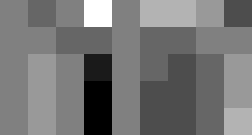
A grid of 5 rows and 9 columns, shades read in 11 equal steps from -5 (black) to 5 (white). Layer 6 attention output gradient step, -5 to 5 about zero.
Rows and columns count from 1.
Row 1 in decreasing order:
5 2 2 1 0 0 0 -1 -2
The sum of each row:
7 -4 -6 -8 -7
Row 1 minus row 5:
0 -2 0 10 0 4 4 2 -4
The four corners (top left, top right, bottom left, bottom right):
0 -2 0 2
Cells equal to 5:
1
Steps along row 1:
down up up down up same down down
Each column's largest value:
0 1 0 5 0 2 2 1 2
